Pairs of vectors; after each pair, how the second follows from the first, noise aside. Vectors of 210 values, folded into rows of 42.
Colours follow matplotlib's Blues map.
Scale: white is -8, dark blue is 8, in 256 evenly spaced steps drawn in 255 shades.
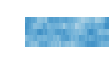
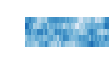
scaled up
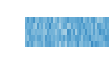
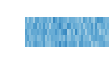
negated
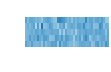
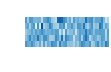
scaled up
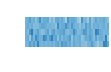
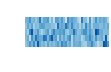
scaled up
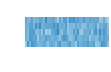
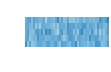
negated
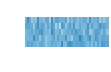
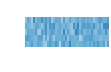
shuffled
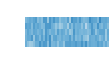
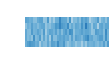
negated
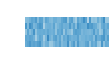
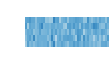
shuffled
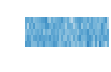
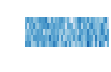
scaled up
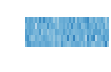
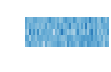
shuffled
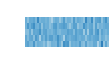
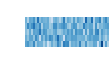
scaled up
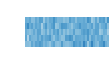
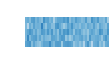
negated
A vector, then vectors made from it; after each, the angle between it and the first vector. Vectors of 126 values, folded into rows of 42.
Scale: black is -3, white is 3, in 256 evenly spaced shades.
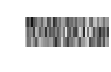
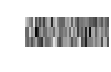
partly opposed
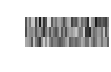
partly opposed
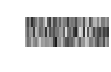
nearly parallel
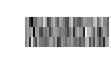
partly aligned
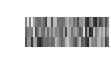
nearly opposite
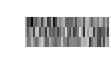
nearly parallel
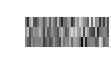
orthogonal
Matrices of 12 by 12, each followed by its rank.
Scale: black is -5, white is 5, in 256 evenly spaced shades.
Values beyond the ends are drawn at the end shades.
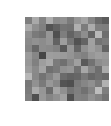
full rank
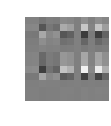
one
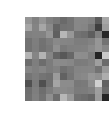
two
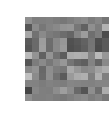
two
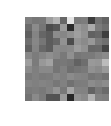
two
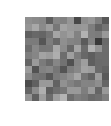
full rank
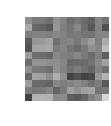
two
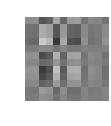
one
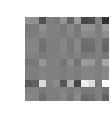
one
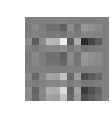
one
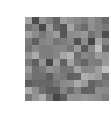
full rank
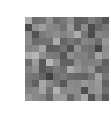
full rank
